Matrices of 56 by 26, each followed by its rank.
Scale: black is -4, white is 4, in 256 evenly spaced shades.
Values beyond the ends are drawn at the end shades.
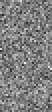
full rank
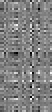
three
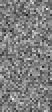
full rank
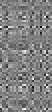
three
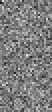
full rank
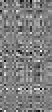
three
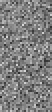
full rank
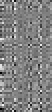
three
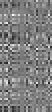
three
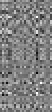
three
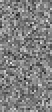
full rank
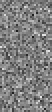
full rank
